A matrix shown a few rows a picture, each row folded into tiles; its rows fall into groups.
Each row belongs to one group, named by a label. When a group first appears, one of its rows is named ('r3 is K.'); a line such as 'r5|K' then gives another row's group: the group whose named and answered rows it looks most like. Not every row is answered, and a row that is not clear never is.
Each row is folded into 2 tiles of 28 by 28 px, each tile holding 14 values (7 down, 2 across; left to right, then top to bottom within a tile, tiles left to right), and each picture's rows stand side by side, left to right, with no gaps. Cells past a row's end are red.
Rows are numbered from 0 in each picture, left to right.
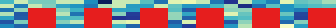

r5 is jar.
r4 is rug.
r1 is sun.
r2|sun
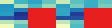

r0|jar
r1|jar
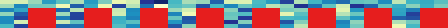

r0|sun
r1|sun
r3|rug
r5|rug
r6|rug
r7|jar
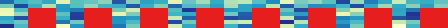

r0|rug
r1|jar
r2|rug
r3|jar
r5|jar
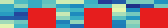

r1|sun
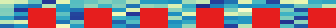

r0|sun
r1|jar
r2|sun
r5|jar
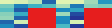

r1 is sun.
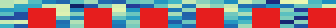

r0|sun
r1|rug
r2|rug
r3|sun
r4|rug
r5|jar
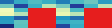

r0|rug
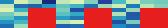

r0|rug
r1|sun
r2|sun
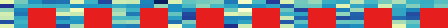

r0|jar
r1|rug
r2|sun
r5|jar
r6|sun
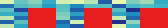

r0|jar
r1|sun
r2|jar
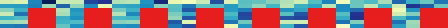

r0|sun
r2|sun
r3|sun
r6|jar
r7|rug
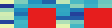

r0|jar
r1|jar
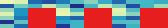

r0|jar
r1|rug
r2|rug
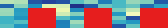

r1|rug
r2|rug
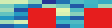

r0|sun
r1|rug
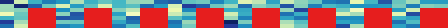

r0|rug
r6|rug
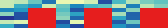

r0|sun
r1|sun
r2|sun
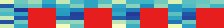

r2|jar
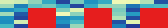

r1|rug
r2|sun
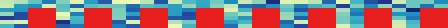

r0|sun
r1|sun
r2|sun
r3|jar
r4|rug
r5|sun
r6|jar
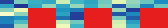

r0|rug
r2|jar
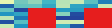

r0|jar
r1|sun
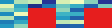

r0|rug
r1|sun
